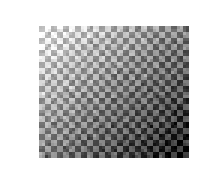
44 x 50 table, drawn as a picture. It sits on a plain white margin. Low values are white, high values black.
The top left is the ninth with the lowest average. The ninth with the highest average is the bottom right. The field is checkered. No single row or column stands out from its neighbours. The field climbs toward the bottom right.
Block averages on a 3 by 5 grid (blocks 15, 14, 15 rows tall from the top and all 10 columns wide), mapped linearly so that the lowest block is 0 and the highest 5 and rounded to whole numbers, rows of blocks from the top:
01123 | 12334 | 23445
